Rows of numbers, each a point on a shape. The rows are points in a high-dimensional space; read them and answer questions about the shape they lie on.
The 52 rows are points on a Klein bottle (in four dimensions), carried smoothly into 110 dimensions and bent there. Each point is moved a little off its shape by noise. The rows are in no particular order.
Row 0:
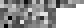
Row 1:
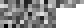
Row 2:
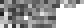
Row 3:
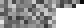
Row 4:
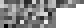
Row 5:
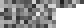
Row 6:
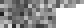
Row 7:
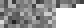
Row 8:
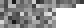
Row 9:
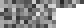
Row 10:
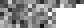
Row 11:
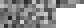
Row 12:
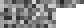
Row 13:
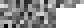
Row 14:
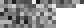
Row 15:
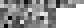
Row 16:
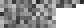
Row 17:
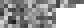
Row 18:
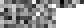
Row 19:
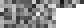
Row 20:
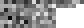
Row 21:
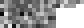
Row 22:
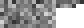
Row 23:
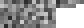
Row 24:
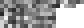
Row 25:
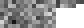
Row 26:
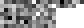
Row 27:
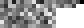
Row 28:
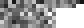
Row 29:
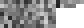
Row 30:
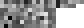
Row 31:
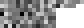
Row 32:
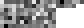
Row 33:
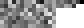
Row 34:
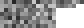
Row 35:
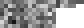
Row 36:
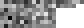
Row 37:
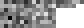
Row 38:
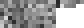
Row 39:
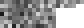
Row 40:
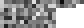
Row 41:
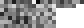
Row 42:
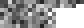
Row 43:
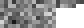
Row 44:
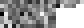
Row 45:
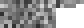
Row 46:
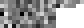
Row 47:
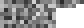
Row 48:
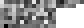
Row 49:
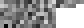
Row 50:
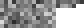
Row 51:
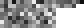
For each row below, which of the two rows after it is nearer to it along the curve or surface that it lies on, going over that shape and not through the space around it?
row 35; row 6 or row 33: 6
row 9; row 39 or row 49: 49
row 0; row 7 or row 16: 16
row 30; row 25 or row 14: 14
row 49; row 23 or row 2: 23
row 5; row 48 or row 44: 48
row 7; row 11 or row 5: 5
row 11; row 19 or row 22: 19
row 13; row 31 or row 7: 31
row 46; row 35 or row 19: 35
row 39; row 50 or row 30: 30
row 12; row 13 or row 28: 13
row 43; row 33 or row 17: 17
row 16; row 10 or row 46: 10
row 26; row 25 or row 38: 25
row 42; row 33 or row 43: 33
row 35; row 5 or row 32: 5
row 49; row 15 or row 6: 6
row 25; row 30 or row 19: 19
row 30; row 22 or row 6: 6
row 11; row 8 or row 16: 16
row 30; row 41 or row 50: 41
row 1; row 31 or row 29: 31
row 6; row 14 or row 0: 0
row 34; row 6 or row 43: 43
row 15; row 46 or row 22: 46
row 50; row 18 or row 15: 18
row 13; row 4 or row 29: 4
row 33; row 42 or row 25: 42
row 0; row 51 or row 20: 20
